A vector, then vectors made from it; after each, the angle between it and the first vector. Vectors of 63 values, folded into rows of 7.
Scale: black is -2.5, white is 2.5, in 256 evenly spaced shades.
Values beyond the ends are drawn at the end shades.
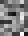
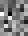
partly aligned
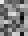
nearly opposite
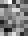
orthogonal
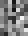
orthogonal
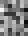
partly aligned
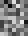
partly aligned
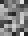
nearly parallel
